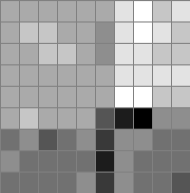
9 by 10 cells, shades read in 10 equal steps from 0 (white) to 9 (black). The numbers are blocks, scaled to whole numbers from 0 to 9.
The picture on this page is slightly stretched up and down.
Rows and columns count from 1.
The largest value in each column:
5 5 6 5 5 8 8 9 5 6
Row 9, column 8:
5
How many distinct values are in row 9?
4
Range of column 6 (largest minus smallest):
5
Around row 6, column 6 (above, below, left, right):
3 7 3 8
